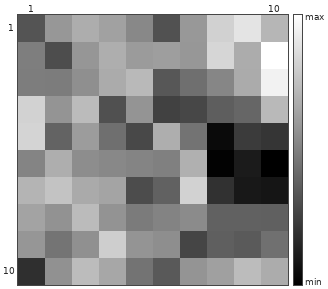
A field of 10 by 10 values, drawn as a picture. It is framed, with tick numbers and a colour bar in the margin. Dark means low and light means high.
No row or column stands out. The ninth with the highest average is the top right. An odd patch, lower than its surroundings, sits in the middle right. The ninth with the lowest average is the middle right.
